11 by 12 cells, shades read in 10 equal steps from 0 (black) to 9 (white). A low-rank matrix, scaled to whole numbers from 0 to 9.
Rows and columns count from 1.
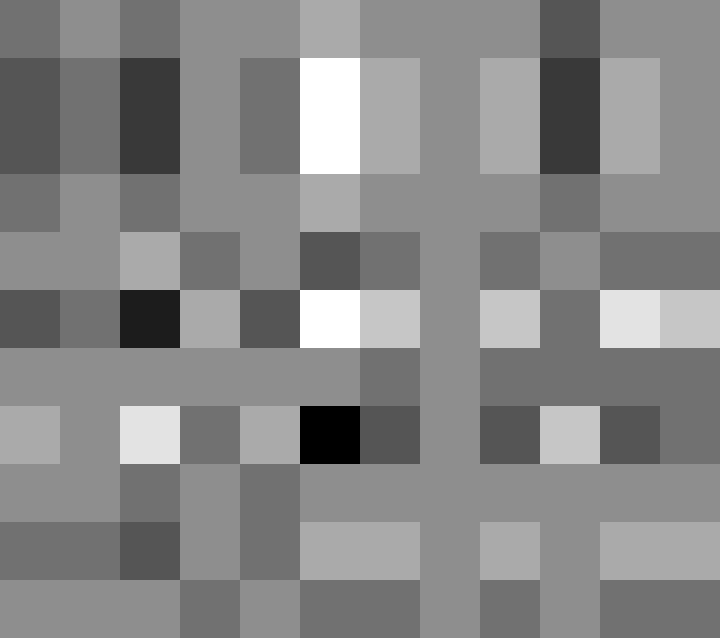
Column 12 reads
5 5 5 5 4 7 4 4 5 6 4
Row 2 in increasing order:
2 2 3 4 4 5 5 5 6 6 6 9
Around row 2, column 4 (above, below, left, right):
5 5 2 4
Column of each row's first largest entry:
6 6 6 6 3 6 1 3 1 6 1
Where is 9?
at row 2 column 6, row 3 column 6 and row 6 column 6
